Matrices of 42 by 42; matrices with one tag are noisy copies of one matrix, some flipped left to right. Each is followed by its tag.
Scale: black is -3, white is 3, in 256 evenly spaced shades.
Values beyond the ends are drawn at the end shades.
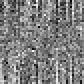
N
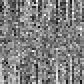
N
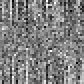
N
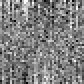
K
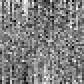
K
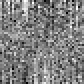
K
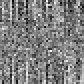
N
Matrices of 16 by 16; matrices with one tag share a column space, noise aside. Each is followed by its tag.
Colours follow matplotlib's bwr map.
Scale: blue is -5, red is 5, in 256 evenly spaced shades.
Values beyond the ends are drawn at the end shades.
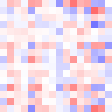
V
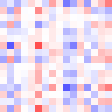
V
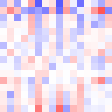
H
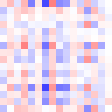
V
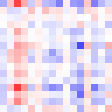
V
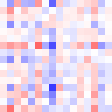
V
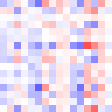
V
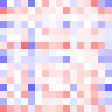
V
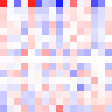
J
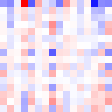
J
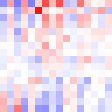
H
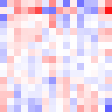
H
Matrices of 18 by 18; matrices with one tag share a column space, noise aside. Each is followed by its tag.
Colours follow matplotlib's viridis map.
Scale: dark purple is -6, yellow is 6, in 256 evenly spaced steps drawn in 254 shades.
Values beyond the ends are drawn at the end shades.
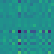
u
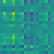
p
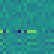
u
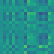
p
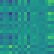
p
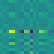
u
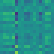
p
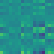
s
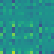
s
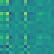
p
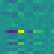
u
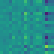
p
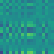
s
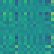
p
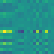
u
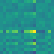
u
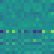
u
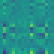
s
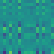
s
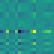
u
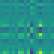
s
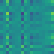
p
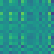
p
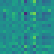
p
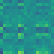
s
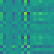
p
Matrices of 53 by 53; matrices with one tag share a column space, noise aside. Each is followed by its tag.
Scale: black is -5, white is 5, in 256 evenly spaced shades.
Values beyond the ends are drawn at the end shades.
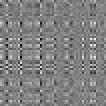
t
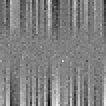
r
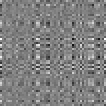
t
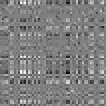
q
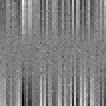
r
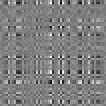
q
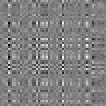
t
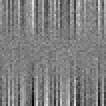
r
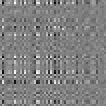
q
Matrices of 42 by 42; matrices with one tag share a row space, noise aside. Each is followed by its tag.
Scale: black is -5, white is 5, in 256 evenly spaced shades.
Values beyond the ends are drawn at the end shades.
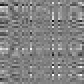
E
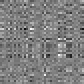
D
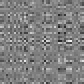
D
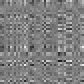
D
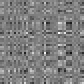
D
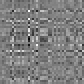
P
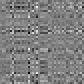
P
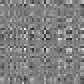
D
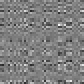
D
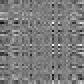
E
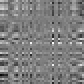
E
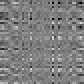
E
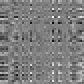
E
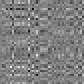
P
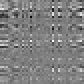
E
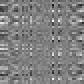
E
